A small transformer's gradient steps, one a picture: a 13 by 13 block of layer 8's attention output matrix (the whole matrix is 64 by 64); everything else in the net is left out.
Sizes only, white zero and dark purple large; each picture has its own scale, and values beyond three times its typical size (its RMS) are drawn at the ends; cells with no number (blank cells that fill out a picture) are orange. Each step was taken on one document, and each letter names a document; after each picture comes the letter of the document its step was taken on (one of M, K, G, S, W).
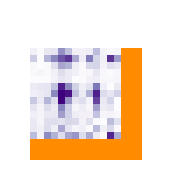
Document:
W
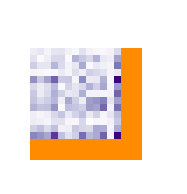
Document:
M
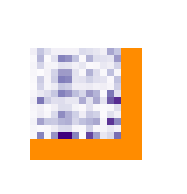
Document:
W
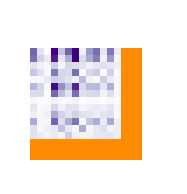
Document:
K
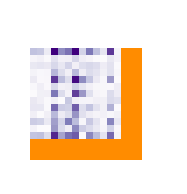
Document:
K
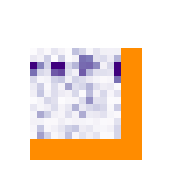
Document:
M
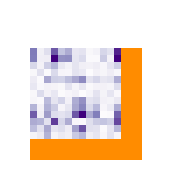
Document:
M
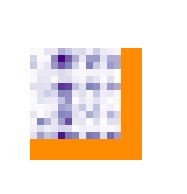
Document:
W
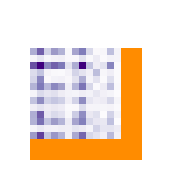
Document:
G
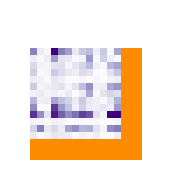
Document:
M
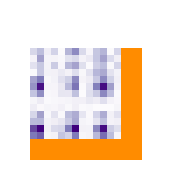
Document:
K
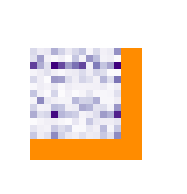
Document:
M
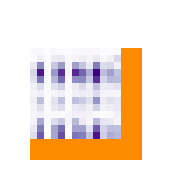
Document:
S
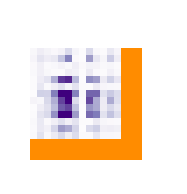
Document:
W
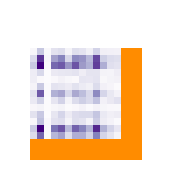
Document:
S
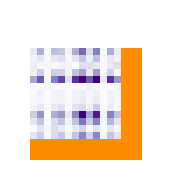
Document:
S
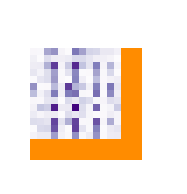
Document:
K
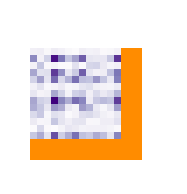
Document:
M
